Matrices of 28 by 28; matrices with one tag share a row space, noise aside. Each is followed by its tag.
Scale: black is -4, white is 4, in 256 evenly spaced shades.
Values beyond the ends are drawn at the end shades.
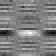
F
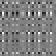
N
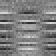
F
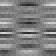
F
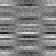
F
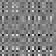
N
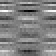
F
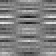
F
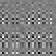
N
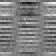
F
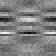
F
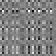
N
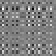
N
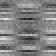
F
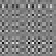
N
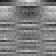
F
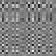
N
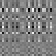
N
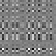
N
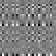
N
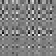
N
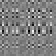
N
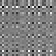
N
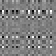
N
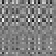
N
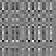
N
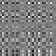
N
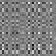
N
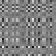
N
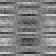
F
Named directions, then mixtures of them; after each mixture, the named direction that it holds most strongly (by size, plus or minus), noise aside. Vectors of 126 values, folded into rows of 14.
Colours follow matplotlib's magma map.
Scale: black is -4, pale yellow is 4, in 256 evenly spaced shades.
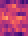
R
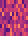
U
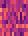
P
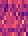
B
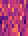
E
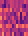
P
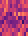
B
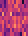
U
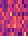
B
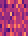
U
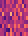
U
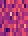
U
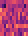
P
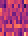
P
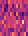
B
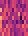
P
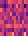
B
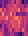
R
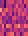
U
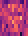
E
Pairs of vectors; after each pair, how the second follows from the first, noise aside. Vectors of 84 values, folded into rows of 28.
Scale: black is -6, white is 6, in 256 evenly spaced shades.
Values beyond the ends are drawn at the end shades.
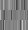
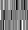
scaled up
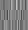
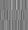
shrunk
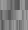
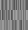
shuffled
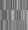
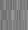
shrunk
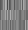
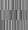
shuffled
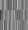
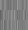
shrunk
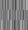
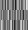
scaled up
